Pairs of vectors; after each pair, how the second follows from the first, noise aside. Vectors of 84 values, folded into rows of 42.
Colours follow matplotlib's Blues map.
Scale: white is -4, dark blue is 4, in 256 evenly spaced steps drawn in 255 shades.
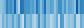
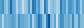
shuffled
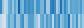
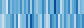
shuffled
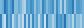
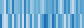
sign-scrambled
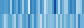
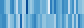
shuffled
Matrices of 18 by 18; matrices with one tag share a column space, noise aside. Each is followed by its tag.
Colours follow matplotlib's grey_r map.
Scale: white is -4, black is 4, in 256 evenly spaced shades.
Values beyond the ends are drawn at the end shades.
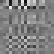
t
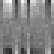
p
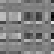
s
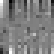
p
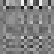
t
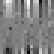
p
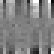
p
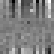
p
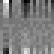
p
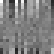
p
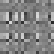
s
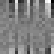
p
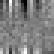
p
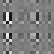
s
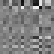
t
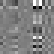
t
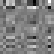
t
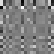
t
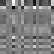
t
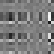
s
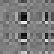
s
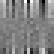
p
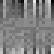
p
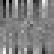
p
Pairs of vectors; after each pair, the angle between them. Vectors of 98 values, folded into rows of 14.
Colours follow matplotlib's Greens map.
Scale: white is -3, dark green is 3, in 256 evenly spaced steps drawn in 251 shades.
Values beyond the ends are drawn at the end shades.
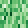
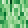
partly aligned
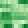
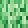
orthogonal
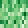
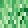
partly opposed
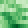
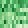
partly opposed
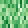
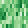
orthogonal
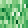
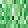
partly aligned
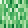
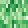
partly aligned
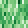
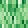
nearly opposite
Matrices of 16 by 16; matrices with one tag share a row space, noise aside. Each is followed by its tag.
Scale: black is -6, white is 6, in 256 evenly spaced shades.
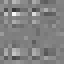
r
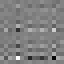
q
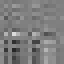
r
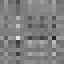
q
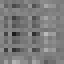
r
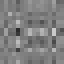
q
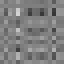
q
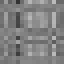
q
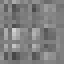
r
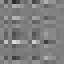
r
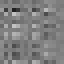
r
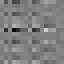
r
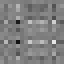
q
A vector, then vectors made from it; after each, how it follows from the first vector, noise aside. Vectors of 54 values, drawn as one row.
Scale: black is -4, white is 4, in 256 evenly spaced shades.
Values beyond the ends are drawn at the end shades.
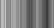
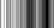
scaled up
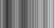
reversed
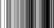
scaled up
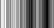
scaled up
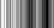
scaled up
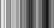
scaled up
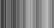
negated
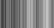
negated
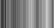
negated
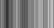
reversed
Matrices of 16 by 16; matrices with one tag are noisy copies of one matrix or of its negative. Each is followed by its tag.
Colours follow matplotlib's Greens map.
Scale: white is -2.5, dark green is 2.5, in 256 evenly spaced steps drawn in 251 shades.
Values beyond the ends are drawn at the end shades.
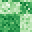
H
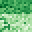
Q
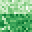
Q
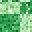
H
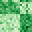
H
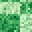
H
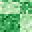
H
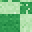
H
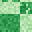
H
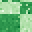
H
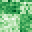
H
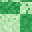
H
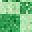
H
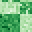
H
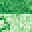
Q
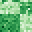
H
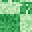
H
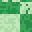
H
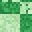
H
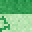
Q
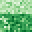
Q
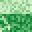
Q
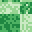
H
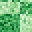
H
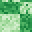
H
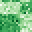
H
